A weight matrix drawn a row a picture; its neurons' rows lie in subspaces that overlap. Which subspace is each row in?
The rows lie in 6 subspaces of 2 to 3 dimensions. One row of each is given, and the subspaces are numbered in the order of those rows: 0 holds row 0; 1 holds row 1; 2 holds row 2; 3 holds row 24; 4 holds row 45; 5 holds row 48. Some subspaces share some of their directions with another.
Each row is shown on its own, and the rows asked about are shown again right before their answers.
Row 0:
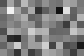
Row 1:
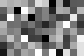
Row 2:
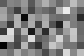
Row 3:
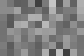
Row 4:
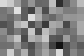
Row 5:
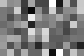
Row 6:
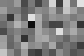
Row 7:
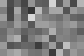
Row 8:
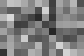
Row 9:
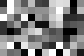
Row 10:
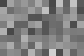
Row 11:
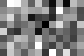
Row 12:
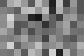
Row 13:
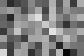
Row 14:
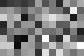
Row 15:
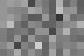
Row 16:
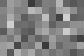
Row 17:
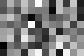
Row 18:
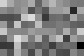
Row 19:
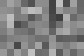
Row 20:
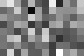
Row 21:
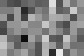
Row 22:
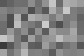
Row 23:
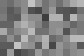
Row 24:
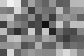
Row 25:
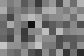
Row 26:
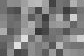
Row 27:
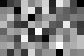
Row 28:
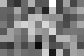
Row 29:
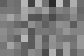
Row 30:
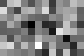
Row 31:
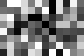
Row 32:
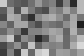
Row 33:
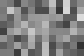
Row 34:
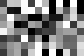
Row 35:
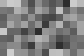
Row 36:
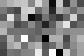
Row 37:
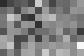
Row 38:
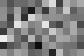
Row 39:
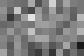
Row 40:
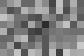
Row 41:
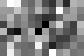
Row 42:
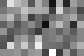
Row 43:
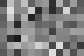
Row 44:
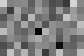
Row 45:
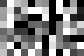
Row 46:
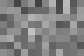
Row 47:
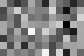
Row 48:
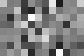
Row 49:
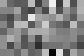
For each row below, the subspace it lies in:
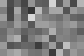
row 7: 0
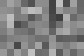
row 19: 4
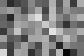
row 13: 3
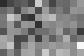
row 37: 1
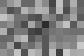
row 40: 0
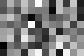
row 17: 2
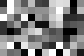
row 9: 5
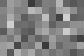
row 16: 4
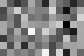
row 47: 2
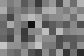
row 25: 2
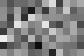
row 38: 2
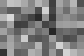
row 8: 3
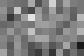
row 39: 1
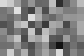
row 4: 5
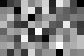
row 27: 5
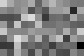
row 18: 1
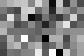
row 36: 1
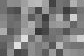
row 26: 4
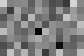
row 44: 5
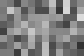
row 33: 0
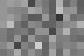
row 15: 4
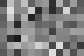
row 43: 0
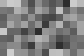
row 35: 5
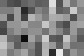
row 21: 1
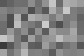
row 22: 2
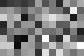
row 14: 1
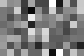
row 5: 3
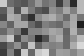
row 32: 1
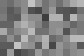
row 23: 4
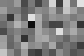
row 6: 2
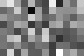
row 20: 3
